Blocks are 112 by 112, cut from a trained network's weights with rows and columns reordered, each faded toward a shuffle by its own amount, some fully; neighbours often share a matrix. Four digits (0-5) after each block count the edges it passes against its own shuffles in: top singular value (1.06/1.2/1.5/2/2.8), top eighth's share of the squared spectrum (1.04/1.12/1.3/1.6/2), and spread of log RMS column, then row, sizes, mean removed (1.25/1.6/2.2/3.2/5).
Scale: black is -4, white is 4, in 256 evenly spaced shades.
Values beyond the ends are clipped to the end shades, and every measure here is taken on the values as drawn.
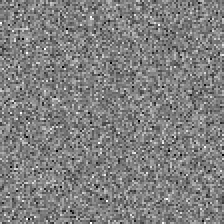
0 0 0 0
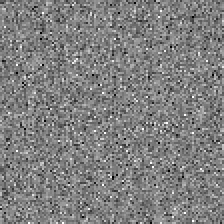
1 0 0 0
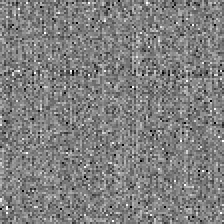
3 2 0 1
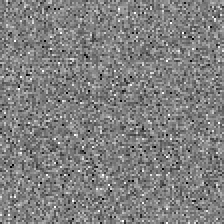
0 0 0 0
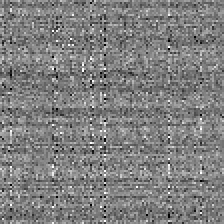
4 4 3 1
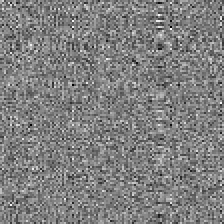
4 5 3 2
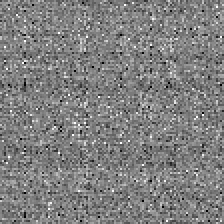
3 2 2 0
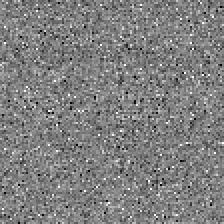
1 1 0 0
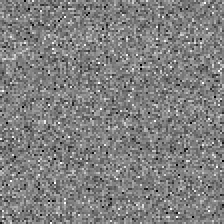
1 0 1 0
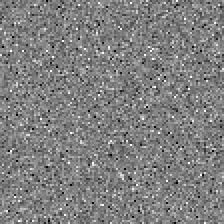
0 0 0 0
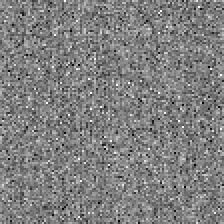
2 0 0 0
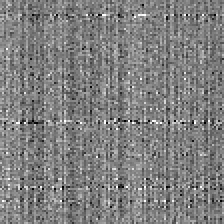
5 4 2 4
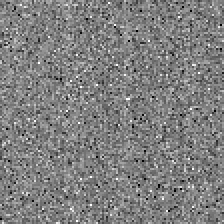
1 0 0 0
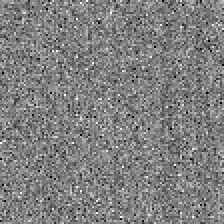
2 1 0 0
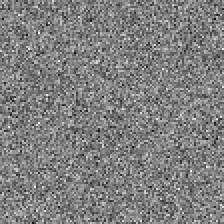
0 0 0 0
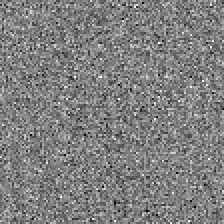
2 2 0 1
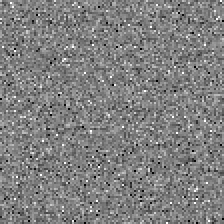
0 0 0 0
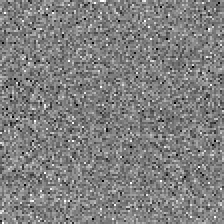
1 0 0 0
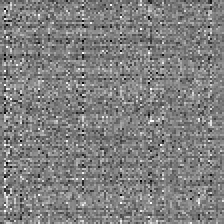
4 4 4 0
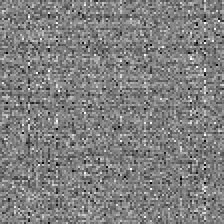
3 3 3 0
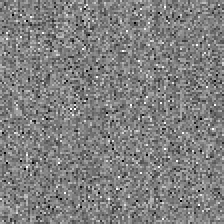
1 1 0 0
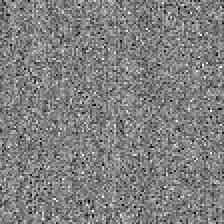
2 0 0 0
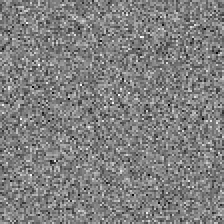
2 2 0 0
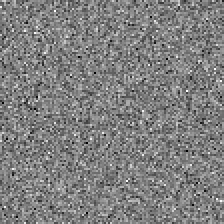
1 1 0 0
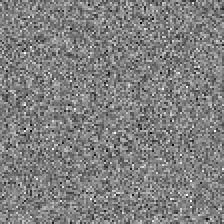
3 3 1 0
